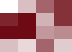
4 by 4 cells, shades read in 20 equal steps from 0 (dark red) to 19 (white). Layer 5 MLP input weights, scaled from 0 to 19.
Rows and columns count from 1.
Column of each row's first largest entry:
1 3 3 2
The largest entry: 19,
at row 1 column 1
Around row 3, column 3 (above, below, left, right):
13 7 0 10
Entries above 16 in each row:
1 0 0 0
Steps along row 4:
up down up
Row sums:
43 18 21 52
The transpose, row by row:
19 2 0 14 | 14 0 0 16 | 7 13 11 7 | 3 3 10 15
